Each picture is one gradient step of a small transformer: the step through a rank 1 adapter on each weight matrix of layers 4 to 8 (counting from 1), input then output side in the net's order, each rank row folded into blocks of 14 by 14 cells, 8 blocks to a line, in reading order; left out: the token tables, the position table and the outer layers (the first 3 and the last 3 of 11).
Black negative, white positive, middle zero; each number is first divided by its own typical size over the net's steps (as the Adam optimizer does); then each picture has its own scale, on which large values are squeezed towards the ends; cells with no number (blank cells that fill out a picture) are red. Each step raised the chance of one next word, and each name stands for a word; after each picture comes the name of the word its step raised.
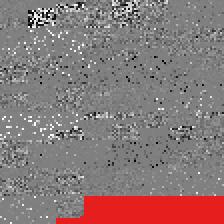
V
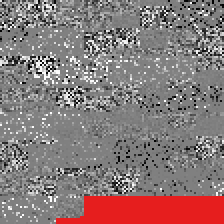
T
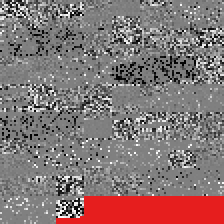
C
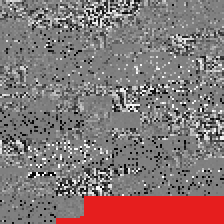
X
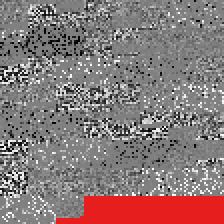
C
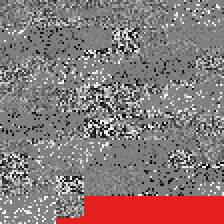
C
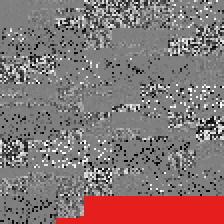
X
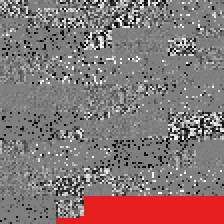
X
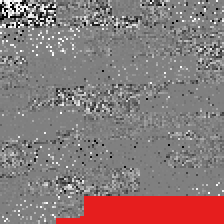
T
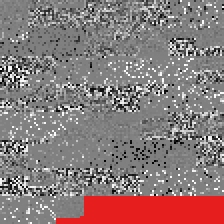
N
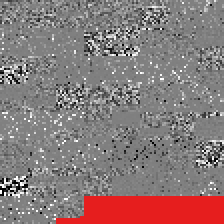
T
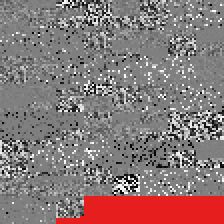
X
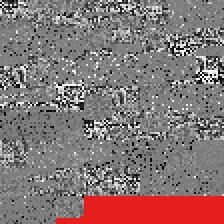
X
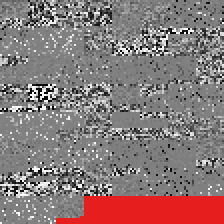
T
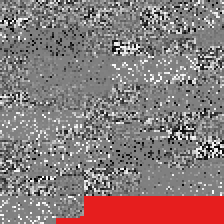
N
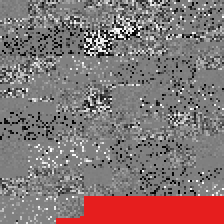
C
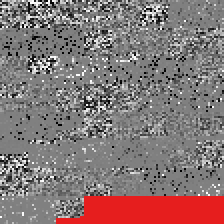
C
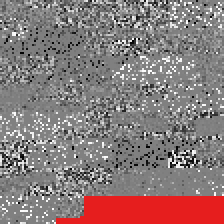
N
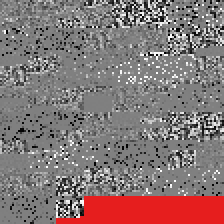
X
